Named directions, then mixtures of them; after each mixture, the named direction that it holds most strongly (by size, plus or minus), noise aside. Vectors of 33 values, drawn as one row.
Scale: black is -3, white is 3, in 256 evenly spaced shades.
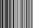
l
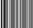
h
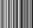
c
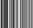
h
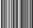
c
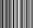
l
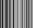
l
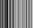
l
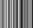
c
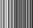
l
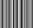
c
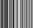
l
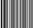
h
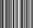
l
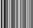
h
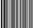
h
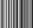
c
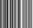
c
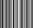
l
